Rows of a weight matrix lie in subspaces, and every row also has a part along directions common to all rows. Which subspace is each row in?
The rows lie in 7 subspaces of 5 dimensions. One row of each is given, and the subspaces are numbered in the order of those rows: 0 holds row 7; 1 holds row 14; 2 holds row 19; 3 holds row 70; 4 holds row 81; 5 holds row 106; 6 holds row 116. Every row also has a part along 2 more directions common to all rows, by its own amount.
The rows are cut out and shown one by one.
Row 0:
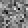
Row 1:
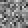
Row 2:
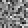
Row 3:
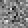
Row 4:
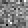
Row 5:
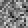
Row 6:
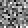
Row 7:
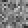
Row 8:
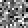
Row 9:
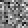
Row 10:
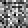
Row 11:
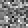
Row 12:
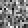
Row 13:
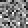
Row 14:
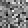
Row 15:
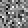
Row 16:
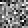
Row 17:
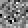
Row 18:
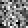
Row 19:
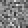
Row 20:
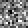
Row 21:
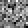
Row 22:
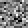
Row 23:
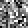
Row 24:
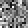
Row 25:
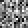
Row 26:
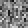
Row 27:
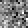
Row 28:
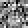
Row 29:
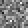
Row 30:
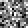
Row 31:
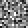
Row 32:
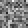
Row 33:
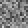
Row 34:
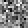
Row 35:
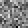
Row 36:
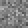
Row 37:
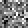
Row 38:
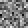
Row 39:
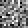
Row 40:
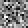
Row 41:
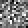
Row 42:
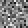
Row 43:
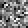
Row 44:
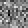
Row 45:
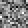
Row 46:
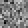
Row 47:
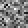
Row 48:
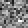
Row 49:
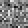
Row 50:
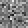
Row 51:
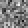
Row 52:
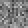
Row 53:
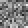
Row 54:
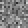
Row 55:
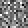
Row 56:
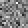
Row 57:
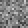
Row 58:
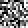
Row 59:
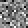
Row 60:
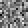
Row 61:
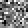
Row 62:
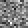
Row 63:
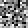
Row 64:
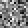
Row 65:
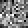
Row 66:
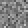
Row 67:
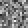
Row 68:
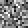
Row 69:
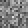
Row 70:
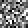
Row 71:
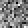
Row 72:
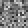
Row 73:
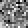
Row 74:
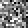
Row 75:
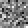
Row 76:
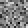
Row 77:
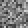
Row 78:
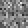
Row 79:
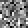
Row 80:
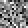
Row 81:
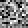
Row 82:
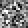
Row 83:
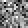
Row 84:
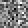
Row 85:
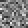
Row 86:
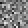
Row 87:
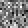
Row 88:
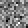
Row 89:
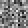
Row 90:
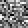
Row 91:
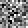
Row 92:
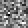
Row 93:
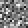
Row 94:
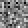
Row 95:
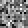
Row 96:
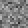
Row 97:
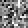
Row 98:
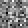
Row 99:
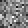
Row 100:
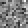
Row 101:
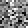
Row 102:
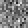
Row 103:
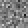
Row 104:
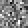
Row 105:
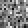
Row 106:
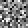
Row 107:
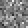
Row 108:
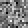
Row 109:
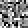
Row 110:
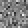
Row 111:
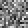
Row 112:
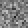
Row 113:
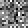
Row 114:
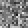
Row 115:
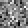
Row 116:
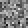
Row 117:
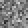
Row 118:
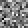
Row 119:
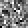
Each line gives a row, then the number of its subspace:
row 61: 6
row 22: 2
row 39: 1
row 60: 6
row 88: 5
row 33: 0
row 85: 4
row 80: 2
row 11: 5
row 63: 1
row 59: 4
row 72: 5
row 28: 0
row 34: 0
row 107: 3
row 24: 0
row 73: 2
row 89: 5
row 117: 6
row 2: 6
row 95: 5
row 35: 4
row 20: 3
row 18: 3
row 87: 3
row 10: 2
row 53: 0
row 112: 6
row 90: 3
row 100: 5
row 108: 0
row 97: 1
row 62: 2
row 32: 5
